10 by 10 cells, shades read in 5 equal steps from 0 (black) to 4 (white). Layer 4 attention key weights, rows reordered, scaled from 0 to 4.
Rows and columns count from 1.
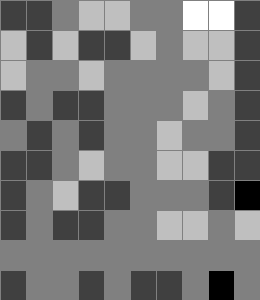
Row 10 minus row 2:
-2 1 -1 0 1 -2 -1 -1 -3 1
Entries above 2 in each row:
4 5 3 1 1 3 1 3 0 0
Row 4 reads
1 2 1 1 2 2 2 3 2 1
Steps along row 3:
down same up down same same same up down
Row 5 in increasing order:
1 1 1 2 2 2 2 2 2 3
